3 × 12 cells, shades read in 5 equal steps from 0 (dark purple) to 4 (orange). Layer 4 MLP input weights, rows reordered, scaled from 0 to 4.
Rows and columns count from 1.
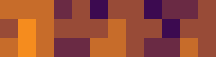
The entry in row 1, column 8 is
2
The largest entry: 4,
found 2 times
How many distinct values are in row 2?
4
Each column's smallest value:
2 3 3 1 1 0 2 2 0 0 1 2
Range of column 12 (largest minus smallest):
0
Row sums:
20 26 27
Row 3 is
3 4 3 1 1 3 3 2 1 1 3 2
